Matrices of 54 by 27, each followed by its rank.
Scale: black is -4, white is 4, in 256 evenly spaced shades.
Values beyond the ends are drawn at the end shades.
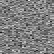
full rank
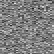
full rank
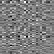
five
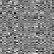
five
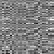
five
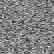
full rank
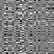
five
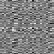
five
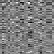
five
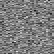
full rank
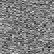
full rank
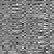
five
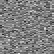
full rank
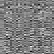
five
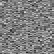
full rank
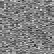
full rank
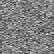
full rank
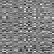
five
